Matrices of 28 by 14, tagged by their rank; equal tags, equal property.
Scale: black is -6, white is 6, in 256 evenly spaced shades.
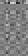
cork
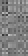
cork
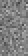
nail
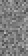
nail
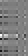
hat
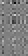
cork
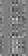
cork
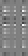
hat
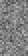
nail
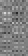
cork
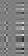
hat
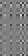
hat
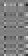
hat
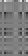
hat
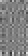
cork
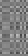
hat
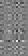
cork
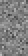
nail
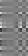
hat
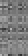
cork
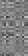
cork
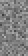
nail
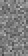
nail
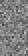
nail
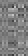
cork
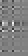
hat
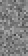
nail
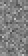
nail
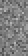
nail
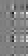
hat
